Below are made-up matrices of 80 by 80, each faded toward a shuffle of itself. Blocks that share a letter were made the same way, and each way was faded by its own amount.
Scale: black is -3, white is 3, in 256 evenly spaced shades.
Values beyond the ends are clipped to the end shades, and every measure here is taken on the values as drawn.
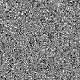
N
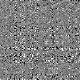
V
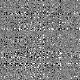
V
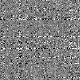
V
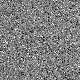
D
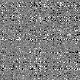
V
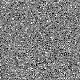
N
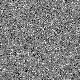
D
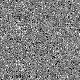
N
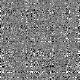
V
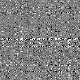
V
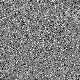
D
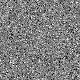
D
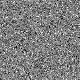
D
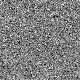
D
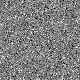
D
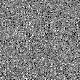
N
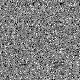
N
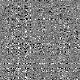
V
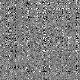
V
